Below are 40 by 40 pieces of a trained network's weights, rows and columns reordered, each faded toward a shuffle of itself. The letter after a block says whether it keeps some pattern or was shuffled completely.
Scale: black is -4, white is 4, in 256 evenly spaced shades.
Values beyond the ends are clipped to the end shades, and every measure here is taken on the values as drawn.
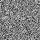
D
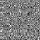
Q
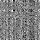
Q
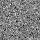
D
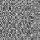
Q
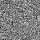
D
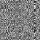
Q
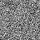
D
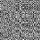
Q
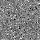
D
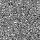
D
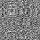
Q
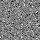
D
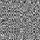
Q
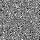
D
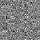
Q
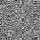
Q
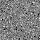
D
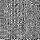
Q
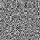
Q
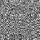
Q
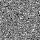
D
